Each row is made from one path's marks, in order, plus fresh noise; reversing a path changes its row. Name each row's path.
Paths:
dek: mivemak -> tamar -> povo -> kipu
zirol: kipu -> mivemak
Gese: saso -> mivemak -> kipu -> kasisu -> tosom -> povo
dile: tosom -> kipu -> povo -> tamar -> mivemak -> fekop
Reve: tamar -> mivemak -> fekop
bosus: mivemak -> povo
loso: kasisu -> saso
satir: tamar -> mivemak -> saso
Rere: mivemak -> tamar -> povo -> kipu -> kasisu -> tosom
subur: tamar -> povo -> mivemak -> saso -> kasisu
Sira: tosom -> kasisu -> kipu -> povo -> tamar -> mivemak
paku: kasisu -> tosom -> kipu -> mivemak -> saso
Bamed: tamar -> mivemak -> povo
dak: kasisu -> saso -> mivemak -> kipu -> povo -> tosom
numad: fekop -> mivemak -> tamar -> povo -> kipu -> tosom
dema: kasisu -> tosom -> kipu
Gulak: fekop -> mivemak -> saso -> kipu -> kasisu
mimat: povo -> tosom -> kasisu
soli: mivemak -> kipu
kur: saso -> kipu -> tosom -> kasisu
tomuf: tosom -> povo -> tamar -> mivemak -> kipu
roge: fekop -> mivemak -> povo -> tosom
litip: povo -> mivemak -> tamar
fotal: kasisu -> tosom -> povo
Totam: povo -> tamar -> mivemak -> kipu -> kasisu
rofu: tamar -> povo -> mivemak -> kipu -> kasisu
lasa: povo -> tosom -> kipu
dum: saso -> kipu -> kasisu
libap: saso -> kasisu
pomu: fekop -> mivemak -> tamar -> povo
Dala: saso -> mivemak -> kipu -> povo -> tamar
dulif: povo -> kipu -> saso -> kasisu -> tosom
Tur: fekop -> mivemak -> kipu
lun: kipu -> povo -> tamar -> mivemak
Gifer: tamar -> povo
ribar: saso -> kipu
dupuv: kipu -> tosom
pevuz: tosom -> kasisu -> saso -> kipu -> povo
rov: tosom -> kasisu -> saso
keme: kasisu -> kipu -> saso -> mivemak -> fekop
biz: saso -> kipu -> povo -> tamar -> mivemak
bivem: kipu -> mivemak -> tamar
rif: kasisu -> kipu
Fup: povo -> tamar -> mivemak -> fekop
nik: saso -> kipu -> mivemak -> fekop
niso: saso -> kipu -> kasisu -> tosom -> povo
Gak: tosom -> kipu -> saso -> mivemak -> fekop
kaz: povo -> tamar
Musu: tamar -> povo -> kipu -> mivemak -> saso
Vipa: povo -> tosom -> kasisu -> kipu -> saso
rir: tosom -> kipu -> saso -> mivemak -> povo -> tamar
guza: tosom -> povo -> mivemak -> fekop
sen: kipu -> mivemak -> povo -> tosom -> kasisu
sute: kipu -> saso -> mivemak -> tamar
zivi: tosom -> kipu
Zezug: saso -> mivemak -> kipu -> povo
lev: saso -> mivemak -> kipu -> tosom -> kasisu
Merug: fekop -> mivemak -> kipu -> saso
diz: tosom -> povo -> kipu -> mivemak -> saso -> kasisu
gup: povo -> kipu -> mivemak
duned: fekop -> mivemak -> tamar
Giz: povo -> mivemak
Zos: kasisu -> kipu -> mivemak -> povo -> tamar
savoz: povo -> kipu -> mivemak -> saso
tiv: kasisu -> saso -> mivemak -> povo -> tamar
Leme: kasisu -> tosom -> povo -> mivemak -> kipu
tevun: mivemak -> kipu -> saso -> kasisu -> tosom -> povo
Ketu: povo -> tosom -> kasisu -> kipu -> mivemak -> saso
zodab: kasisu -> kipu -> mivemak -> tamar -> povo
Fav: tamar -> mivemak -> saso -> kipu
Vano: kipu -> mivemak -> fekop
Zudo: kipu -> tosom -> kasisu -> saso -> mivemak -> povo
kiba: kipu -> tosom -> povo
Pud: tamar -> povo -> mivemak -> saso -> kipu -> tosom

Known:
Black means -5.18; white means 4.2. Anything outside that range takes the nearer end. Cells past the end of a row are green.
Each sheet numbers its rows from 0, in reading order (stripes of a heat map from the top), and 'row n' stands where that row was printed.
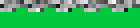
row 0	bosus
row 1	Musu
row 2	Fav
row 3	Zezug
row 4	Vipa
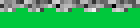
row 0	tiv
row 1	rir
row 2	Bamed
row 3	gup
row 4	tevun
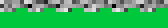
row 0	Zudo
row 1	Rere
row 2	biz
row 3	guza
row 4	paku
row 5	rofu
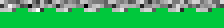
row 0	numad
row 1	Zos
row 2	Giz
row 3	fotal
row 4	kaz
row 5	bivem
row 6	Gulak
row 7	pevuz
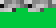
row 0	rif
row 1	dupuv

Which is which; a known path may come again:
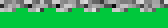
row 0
loso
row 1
dum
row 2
dupuv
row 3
dek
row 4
dema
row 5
Zudo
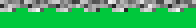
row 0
guza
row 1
savoz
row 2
Dala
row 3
Gak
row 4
Sira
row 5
Tur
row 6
gup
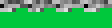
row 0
dulif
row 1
rofu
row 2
kaz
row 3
Leme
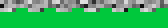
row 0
lun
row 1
mimat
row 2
dak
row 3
bivem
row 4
Pud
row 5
kiba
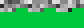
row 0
sute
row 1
lev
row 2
kur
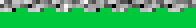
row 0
Ketu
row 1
Vano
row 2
Fup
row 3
Vipa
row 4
Rere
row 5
niso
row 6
fotal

